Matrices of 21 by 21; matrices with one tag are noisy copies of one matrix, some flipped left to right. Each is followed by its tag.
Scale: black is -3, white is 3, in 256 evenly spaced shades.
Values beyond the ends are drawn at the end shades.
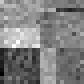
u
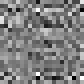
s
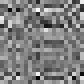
s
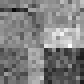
u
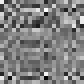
s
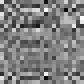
s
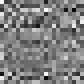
s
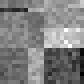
u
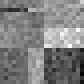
u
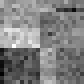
u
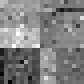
u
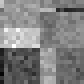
u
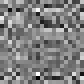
s
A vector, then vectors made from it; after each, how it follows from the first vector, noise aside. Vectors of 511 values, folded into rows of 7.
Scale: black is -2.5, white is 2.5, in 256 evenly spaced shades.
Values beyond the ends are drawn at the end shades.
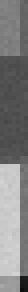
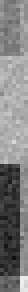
negated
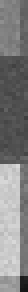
copied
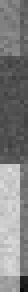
copied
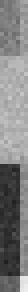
negated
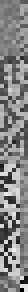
sign-scrambled
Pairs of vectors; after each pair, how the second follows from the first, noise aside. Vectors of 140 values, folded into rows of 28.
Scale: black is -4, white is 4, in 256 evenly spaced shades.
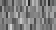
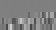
partly zeroed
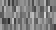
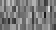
sign-scrambled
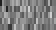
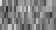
sign-scrambled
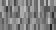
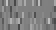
partly zeroed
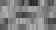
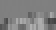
partly zeroed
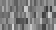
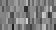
negated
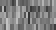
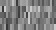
negated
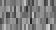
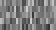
negated
